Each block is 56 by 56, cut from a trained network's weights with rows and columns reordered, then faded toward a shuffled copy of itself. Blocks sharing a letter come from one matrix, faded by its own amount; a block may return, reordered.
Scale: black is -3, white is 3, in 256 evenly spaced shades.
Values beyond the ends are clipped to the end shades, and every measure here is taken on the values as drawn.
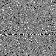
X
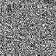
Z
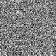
Z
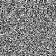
Z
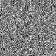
Z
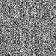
Z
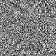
Z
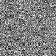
Z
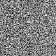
Z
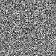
Z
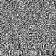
Z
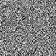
Z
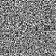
Z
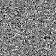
X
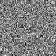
Z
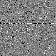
X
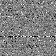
X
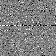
X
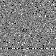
X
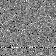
X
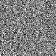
Z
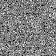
X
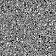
X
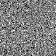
X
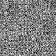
Z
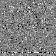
X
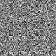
Z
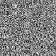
Z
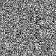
Z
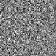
Z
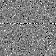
X
